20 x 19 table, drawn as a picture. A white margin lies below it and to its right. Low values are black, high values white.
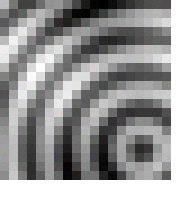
Concentric rings centre on the bottom right. Neither half mirrors the other. No row or column stands out. Overall the values sit about 50% of the way up the scale.
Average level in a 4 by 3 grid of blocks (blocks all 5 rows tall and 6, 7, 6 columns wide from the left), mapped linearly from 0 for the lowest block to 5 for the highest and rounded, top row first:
312 / 533 / 433 / 303
